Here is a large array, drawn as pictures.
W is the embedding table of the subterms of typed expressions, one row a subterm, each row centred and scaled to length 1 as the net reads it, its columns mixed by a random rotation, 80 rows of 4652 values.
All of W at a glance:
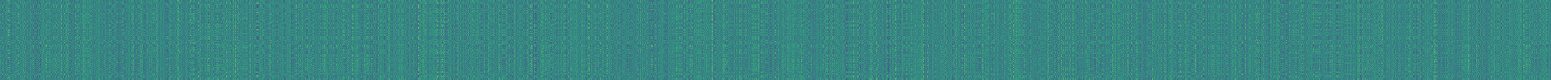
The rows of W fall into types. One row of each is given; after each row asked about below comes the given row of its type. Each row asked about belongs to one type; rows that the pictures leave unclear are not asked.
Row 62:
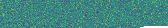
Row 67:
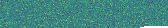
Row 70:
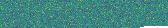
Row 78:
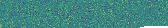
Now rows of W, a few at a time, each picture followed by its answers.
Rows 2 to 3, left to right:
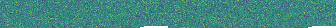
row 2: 62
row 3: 67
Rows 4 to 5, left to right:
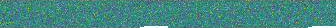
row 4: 70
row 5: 70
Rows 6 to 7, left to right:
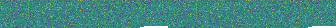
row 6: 70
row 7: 70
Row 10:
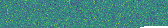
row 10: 67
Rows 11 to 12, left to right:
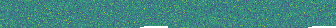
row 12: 67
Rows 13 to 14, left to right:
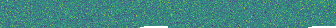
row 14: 62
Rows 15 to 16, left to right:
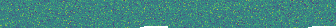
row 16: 70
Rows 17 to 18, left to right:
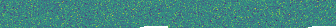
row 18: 78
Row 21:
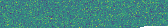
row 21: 62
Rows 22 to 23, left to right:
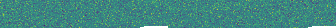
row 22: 62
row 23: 70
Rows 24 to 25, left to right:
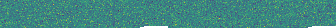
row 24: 67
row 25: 62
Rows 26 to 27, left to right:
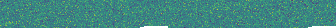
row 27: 70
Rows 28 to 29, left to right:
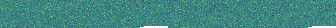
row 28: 70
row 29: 67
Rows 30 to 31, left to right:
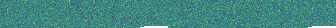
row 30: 67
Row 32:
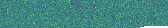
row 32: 67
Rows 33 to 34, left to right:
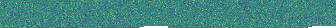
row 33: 78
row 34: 67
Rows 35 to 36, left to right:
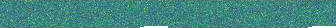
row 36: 70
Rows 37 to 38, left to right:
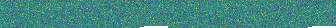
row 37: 70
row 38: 70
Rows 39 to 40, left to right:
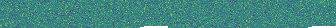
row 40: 62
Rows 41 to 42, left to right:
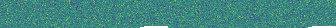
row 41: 67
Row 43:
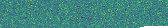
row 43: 78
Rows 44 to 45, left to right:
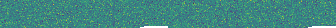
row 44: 67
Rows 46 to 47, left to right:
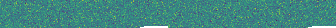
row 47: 78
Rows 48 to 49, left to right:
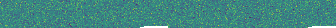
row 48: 70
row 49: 78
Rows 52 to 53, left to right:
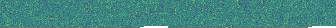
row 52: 62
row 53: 67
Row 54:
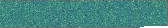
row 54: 62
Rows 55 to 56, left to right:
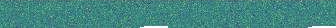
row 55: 70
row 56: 62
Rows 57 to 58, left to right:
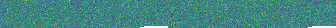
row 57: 67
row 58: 70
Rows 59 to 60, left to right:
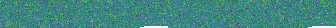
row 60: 62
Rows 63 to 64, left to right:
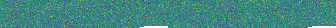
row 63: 70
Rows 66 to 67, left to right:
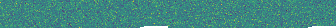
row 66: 62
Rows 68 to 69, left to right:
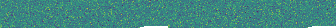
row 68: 78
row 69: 78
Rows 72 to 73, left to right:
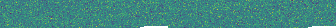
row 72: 62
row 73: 70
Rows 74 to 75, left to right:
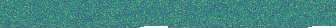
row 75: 67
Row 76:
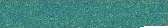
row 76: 62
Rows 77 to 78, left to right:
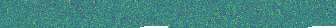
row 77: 67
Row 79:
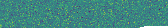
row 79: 78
